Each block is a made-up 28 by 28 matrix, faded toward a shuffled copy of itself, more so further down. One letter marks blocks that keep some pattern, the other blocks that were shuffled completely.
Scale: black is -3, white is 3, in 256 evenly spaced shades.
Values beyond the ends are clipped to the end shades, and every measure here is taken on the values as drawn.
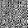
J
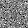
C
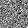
C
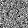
C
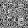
J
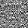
J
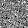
C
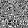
J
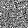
C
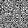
J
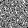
C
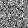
J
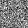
C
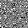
J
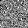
C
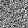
J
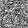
J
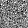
C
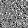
J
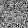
C
